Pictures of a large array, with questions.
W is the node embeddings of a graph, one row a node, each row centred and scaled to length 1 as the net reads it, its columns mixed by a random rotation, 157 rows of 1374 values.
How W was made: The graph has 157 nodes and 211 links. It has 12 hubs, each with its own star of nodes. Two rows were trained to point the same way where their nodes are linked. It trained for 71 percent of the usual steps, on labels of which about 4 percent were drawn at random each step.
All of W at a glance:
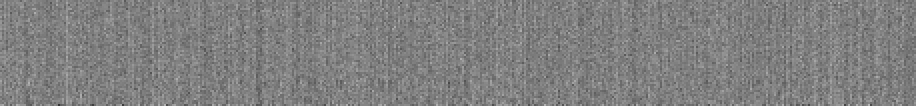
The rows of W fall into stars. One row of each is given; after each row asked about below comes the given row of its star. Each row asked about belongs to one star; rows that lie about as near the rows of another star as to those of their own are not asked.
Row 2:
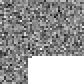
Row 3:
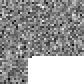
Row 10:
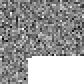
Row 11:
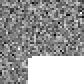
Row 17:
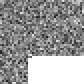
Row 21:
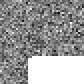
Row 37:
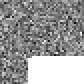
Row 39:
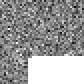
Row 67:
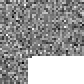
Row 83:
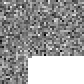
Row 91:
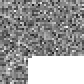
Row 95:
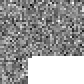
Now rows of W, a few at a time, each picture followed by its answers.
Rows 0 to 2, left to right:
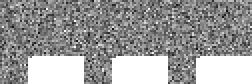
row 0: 83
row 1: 67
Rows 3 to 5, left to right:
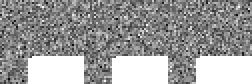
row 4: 10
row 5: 11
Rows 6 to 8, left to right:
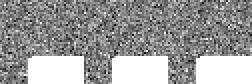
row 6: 95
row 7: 2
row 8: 67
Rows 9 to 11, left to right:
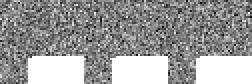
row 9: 37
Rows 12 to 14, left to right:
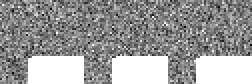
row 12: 11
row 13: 11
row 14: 39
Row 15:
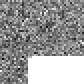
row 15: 21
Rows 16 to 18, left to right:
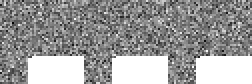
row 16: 3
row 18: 37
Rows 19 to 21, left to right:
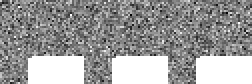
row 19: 39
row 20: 83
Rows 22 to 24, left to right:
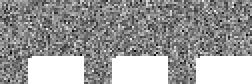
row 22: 95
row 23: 83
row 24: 83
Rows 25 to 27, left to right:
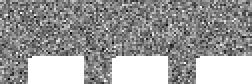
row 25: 17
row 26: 10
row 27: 17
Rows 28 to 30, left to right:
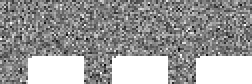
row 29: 10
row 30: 39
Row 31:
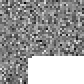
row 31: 10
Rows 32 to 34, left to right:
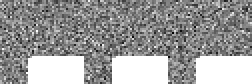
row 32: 10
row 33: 21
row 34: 11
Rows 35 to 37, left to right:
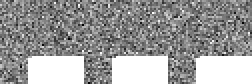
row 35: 10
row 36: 21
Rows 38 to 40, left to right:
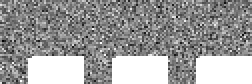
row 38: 10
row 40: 2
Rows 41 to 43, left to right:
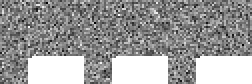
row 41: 3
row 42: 17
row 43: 39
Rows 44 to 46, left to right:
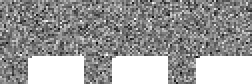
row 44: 17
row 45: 2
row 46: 11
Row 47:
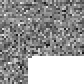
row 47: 21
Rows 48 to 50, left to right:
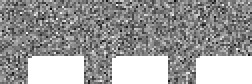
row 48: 17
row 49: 3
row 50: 95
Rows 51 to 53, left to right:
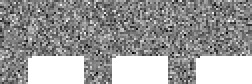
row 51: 83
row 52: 17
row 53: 37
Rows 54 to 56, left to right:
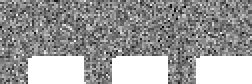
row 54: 10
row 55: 91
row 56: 83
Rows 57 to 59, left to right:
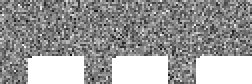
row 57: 37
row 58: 21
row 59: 2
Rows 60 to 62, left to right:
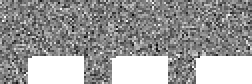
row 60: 10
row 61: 3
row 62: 83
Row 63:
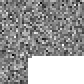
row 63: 2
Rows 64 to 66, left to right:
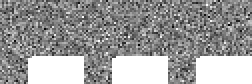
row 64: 10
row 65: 2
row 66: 3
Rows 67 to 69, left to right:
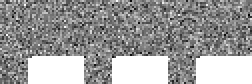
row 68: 11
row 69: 3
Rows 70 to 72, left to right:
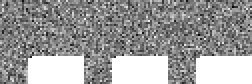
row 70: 3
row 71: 37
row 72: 91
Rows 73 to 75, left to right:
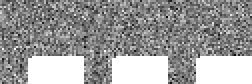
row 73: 10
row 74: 83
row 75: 83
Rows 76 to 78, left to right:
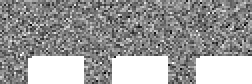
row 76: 2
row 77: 17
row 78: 3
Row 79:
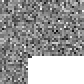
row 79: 95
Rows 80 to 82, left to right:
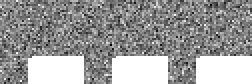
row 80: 21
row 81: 95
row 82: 2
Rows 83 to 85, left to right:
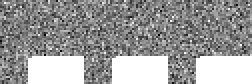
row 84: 3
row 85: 67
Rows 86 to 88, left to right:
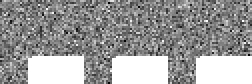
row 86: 21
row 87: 2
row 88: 95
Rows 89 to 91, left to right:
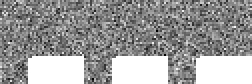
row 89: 21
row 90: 95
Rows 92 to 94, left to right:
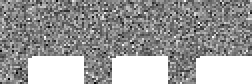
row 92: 21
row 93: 17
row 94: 2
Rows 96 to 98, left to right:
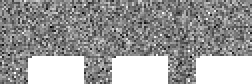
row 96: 2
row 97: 37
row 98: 83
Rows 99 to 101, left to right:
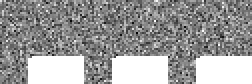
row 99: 3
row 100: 17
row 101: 11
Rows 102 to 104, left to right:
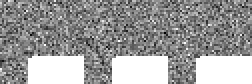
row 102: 91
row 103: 21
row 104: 39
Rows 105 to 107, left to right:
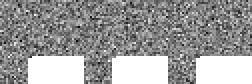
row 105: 67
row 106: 83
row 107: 39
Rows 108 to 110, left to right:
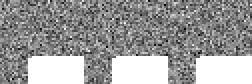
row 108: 95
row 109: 10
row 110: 91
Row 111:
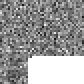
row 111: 83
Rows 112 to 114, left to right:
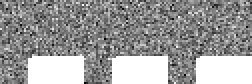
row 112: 91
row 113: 3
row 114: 2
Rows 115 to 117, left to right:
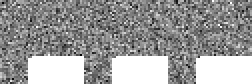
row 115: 95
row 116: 3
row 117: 67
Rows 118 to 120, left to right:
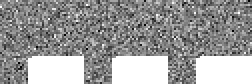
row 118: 21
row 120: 21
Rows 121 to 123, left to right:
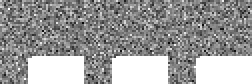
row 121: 67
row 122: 67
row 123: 67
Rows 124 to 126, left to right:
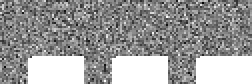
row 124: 10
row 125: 10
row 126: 67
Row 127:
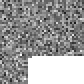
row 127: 39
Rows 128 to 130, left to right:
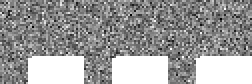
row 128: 10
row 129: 2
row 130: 10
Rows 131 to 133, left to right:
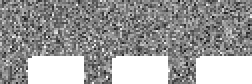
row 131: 37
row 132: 2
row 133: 21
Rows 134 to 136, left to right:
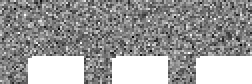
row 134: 67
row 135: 37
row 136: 3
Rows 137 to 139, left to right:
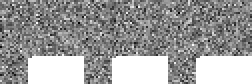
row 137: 83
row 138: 67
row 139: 91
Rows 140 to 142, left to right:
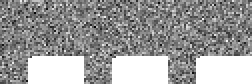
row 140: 3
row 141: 91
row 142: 17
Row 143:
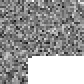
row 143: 3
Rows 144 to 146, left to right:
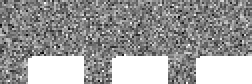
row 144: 11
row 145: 37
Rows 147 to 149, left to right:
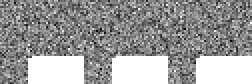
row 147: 37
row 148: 91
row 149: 91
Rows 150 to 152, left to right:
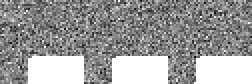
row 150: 91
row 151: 11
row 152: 11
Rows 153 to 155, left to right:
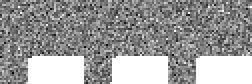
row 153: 11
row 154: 83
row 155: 17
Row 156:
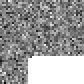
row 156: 3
